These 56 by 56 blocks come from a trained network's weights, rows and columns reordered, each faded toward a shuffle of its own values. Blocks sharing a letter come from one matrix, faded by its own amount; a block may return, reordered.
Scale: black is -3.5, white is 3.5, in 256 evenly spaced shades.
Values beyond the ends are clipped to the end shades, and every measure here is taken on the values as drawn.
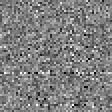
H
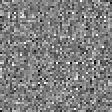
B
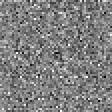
B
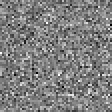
B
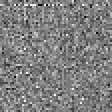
B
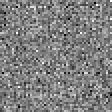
B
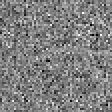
B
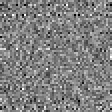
H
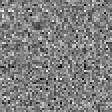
H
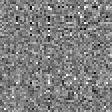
H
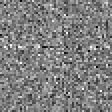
B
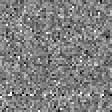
B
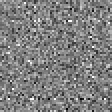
B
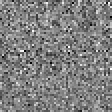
B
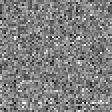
H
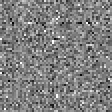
B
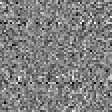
H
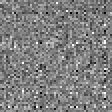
H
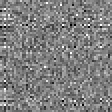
H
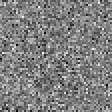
B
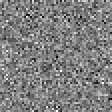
B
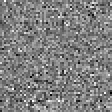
B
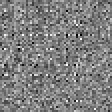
H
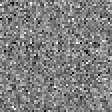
B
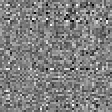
H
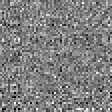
H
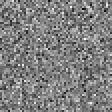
B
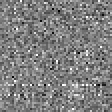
B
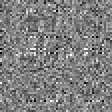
H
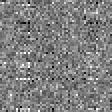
H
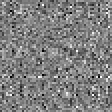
H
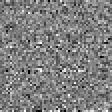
H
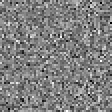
B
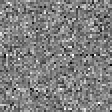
B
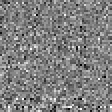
H
